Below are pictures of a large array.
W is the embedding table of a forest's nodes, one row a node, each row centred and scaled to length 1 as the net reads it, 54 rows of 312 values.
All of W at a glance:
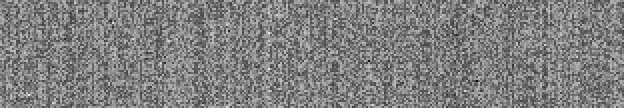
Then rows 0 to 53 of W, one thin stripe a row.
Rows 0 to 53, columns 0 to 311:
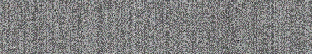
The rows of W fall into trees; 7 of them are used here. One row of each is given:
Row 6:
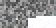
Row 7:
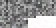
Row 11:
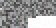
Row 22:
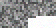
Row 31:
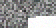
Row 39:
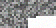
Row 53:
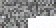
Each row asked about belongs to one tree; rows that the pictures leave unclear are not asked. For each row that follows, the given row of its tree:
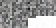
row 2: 7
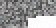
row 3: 7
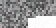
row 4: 6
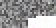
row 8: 7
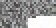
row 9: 11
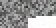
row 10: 22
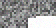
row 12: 53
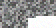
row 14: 6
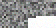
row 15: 22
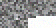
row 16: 22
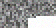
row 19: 53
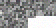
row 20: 6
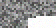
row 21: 22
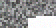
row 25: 6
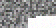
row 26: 11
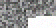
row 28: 6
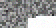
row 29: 11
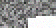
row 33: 39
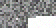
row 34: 31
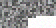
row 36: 7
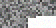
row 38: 39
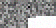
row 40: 53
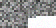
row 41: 31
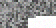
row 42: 31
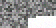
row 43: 39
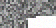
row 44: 39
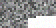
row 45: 22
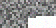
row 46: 39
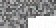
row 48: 39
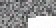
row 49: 31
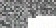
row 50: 11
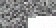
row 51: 31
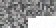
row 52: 39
